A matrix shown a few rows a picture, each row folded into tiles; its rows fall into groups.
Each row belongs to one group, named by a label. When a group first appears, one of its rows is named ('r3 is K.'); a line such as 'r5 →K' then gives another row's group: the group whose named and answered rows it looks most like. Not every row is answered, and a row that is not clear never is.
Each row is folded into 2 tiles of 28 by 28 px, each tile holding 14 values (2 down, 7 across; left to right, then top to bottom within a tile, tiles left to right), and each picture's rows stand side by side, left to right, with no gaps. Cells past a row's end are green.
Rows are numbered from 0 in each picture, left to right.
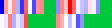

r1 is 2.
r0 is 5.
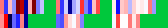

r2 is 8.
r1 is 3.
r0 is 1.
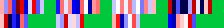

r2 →1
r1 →5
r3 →3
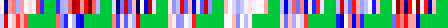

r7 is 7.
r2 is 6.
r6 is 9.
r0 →8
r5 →6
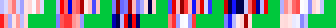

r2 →9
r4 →3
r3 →2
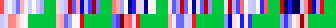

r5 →3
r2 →5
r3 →6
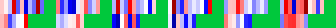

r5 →7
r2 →9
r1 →3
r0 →6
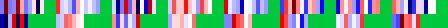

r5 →2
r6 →5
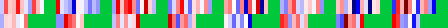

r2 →2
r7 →2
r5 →8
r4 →7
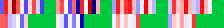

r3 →2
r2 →2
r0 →2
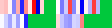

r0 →7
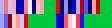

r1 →3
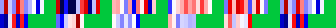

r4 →2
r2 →7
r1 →3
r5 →9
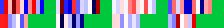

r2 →1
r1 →9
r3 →5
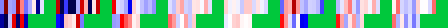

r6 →8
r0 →9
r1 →3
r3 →8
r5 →2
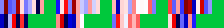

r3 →1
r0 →9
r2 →8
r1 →1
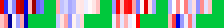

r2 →2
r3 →1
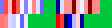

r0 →2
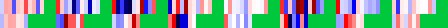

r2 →3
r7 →8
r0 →7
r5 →1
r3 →1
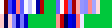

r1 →1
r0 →9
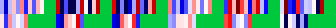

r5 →9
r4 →2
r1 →3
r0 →6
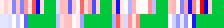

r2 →8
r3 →7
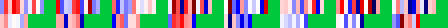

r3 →7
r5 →7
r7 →5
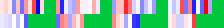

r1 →8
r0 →7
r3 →6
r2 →2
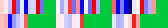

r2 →3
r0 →6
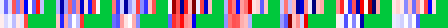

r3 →7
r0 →6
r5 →5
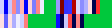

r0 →6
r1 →9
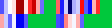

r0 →1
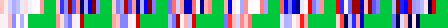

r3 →5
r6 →1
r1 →6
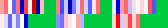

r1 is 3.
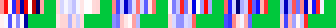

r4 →3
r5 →6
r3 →6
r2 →3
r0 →7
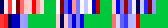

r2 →6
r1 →9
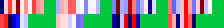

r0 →1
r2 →9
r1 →2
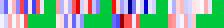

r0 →6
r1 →1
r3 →8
